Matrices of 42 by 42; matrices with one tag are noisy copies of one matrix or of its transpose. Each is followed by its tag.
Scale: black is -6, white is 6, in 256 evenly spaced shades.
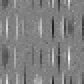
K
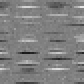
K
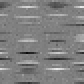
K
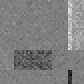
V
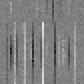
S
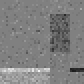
V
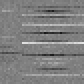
S
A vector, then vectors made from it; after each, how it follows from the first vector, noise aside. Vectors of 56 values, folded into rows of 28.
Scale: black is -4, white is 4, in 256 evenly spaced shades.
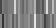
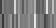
copied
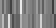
reversed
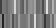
copied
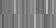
shrunk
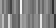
reversed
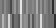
reversed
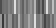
copied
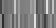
copied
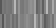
shrunk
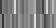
copied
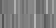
shrunk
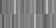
shrunk
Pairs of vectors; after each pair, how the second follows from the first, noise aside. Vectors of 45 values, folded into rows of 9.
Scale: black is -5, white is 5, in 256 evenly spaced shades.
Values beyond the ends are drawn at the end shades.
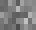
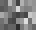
scaled up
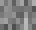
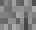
negated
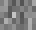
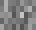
reversed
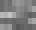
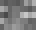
reversed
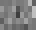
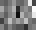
scaled up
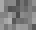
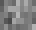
negated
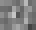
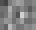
reversed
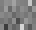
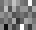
scaled up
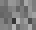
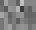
reversed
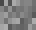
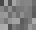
copied
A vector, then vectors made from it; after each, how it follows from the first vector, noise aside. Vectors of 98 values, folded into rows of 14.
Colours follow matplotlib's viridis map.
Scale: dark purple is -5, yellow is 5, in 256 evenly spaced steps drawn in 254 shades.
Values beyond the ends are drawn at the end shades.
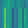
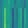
copied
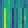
scaled up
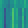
negated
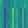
negated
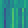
negated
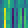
scaled up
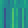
negated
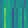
copied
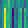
scaled up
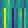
scaled up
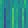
negated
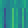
negated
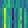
scaled up
